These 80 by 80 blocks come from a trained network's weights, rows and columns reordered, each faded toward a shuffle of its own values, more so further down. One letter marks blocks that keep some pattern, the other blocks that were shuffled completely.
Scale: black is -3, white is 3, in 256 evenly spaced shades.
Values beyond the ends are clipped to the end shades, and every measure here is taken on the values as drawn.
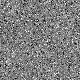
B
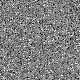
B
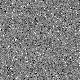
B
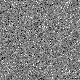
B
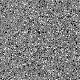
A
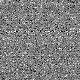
A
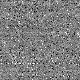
A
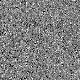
A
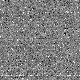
A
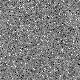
B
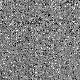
A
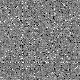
A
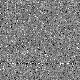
A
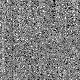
A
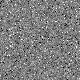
B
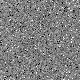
B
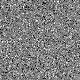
A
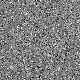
B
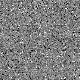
A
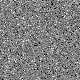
B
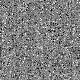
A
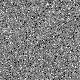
B
